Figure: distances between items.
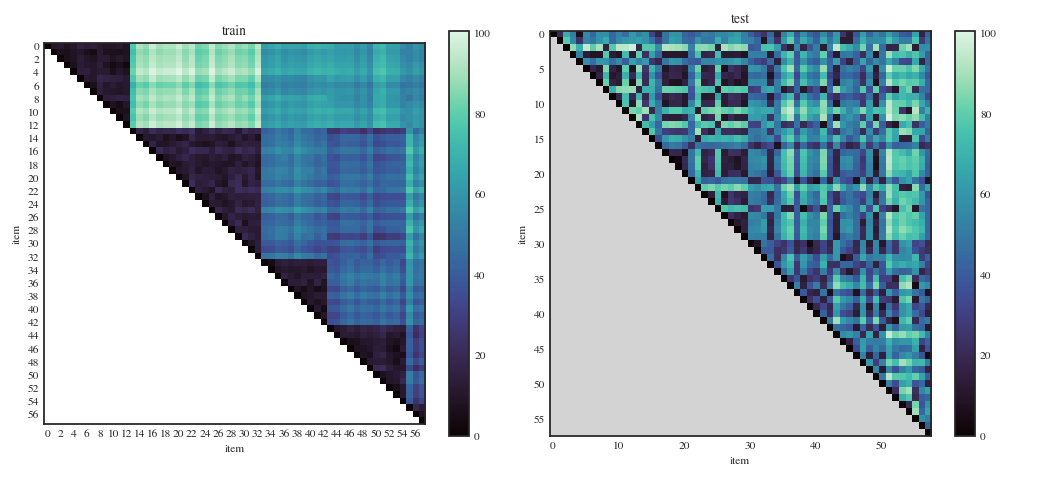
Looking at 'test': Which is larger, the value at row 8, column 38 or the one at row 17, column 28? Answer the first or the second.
the second
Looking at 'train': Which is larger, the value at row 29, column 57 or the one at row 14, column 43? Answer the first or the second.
the first
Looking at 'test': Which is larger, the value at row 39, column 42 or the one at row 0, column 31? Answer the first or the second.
the second
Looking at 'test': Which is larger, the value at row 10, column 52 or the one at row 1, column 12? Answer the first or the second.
the first
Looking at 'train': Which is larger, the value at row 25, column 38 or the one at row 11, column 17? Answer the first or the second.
the second
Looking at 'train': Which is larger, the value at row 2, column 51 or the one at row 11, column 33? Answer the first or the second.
the first
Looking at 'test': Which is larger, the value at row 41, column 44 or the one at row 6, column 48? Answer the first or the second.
the first
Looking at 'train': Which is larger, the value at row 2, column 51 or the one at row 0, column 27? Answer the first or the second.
the second
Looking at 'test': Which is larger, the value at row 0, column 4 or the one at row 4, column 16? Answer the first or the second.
the second
